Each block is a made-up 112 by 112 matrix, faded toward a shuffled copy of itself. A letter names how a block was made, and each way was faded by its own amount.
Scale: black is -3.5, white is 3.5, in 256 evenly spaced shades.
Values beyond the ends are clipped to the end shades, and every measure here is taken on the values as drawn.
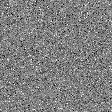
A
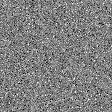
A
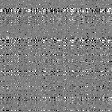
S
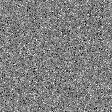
A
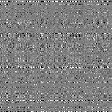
S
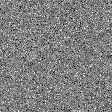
A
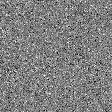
A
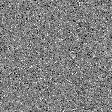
A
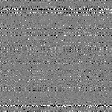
S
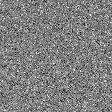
A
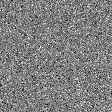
A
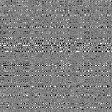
S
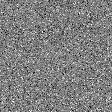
A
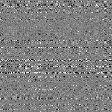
S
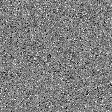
A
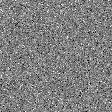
A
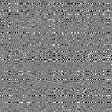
S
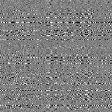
S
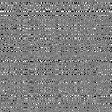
S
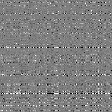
S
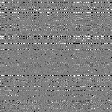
S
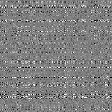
S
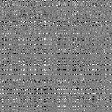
S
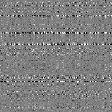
S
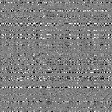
S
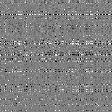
S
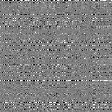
S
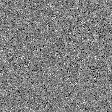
A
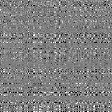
S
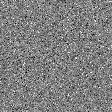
A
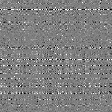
S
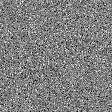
A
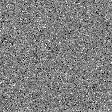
A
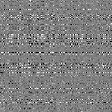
S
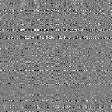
S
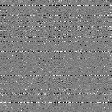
S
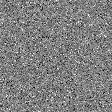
A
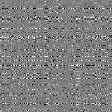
S
